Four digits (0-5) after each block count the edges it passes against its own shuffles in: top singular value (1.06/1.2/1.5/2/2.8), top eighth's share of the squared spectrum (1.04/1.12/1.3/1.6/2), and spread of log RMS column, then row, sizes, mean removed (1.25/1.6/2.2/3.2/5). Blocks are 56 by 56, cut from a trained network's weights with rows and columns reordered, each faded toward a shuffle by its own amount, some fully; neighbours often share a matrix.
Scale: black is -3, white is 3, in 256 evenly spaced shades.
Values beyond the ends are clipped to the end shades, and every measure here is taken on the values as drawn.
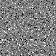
3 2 0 1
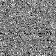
2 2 0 1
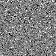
1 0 0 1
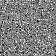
2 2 0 1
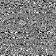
3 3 0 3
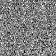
2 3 1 0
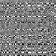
4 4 2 4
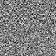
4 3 0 2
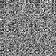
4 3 0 2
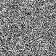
0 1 0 0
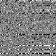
4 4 0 3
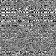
4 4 0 3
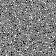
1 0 0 0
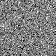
1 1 0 0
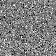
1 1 0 0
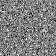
0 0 0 0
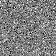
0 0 0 0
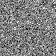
0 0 0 0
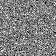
0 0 0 0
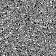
0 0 0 0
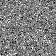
0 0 0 0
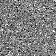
1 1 0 0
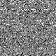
2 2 0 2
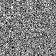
2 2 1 0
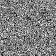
1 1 0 0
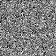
2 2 1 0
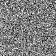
1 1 0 0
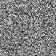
3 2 0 1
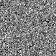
1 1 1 0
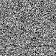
2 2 0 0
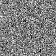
2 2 0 0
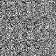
3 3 1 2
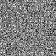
3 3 1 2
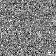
2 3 1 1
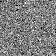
0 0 0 0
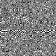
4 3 0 3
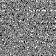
2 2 0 1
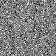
1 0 0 0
